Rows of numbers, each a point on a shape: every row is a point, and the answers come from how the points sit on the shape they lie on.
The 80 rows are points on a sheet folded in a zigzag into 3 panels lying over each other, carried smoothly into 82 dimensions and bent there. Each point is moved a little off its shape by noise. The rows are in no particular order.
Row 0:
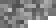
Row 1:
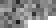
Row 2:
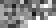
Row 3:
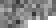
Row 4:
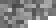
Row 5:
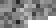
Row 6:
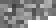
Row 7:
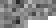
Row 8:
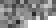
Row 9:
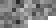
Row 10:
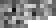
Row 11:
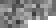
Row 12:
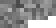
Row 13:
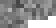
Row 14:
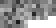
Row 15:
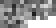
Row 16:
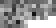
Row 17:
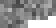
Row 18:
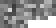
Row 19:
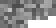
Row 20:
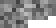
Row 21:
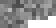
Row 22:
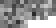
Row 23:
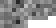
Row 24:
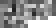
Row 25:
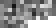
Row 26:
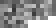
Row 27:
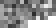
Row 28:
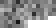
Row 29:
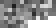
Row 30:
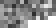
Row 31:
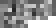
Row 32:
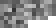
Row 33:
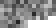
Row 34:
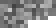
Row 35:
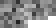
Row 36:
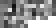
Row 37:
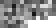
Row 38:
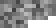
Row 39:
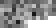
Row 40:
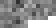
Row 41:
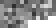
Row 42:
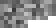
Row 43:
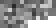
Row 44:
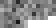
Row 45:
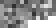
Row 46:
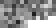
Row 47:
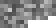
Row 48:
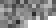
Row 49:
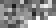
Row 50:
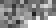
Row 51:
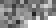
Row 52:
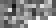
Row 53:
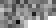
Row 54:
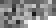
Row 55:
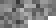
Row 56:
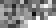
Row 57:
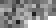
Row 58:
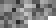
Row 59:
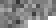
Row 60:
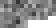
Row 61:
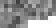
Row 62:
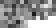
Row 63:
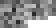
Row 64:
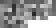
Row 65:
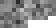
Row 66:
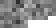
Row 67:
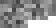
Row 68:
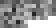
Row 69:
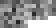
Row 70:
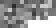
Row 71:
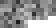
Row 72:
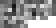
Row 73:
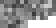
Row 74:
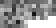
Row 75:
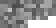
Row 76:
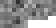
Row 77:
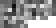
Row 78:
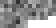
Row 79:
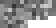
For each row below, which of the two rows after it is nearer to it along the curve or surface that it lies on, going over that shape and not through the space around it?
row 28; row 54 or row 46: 54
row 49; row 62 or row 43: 43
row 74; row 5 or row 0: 5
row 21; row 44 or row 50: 50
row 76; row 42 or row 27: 42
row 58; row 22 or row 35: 35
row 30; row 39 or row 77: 77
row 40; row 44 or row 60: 60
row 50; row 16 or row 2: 2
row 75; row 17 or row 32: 17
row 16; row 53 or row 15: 53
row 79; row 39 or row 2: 2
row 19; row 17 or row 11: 17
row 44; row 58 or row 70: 58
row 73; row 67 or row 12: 12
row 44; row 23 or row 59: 23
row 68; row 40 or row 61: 40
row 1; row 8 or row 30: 8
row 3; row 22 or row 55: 22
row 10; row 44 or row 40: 44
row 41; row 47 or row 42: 47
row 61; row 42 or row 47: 47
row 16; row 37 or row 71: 71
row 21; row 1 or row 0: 0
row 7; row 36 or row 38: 38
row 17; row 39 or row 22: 22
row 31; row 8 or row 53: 8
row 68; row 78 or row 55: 55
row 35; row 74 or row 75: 74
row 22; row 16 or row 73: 73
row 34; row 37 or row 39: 37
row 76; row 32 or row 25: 32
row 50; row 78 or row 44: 78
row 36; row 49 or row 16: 49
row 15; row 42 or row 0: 42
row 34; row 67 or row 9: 67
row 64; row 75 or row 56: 56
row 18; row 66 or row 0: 0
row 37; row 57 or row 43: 43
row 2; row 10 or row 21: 21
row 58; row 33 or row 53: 53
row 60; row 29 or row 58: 58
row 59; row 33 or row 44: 33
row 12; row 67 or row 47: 47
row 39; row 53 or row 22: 53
